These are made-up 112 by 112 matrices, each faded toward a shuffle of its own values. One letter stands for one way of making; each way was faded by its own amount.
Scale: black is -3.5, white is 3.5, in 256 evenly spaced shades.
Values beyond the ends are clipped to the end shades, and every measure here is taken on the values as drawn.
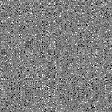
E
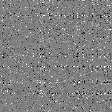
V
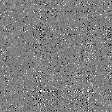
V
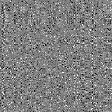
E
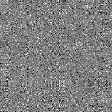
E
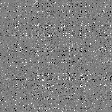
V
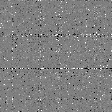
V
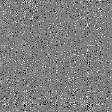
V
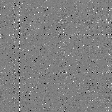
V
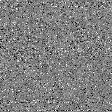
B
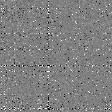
V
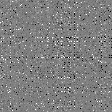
V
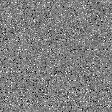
B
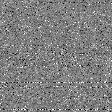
B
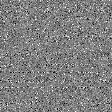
B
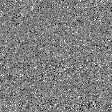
B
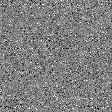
B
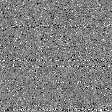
B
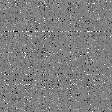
V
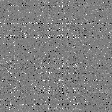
V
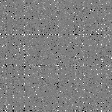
V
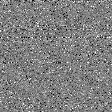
B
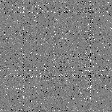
V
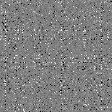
V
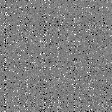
V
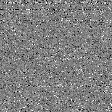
B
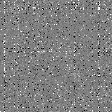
V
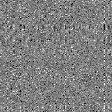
E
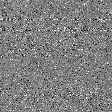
B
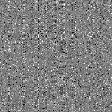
E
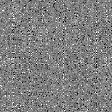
E
